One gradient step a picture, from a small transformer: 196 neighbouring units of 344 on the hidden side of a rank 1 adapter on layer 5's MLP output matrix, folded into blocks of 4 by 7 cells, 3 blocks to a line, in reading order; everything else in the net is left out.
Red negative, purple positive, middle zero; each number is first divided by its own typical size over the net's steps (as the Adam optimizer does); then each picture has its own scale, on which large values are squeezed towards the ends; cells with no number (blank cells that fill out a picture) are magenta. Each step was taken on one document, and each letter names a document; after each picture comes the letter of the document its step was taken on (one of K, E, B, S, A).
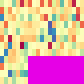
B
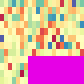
B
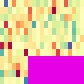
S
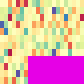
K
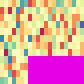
B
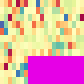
K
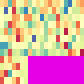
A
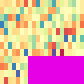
K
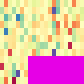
K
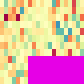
K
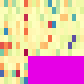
S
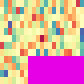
A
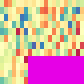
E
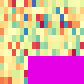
E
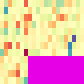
S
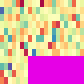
B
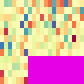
S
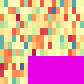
B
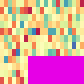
E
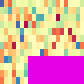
A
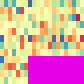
B
